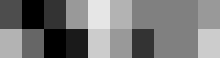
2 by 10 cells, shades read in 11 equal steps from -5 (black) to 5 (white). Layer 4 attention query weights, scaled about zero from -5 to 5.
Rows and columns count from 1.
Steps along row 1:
down up up up down down same same up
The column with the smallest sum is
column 3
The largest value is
4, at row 1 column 5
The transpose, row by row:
-2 2 | -5 -1 | -3 -5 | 1 -4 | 4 3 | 2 1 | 0 -3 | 0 0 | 0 0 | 1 3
